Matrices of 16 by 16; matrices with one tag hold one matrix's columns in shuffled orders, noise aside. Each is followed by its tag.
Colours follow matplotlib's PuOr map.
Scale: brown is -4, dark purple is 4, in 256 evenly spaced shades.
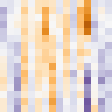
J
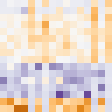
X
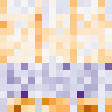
X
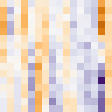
J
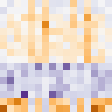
X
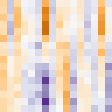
J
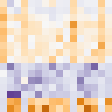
X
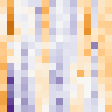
J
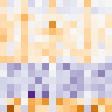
X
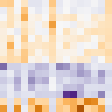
X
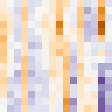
J
